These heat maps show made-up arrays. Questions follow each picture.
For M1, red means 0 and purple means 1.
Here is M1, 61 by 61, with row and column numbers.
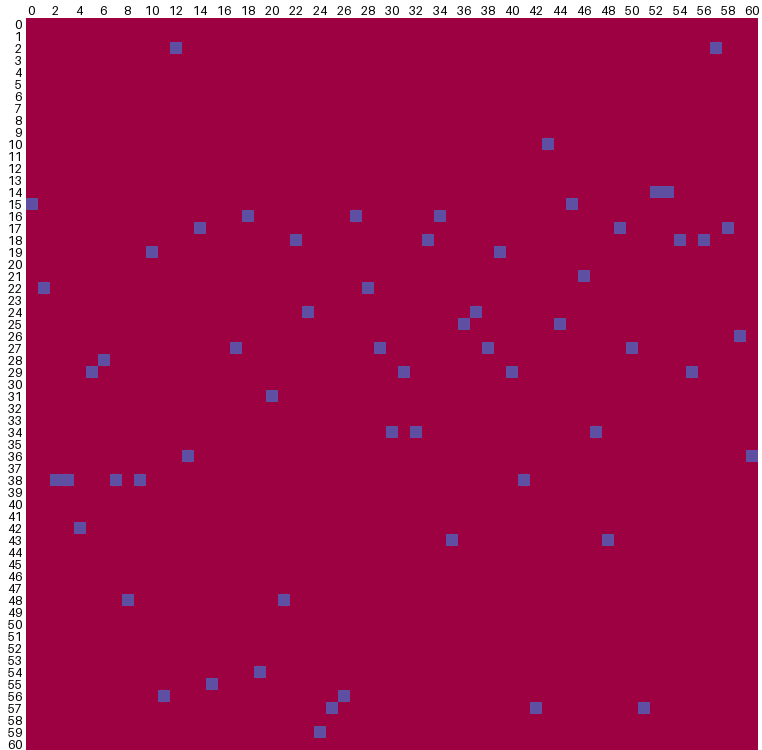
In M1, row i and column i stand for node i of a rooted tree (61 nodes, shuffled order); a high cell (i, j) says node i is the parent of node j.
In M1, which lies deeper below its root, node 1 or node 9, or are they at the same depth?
the same depth
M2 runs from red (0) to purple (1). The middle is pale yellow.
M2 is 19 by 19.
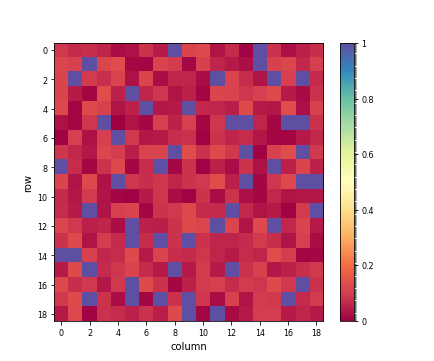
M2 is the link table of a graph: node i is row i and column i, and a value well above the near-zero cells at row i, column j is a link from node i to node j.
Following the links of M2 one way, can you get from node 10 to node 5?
no
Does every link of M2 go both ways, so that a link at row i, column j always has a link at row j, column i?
yes
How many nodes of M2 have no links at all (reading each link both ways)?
1
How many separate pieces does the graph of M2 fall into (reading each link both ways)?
2
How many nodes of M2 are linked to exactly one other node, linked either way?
2
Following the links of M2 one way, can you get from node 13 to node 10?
no
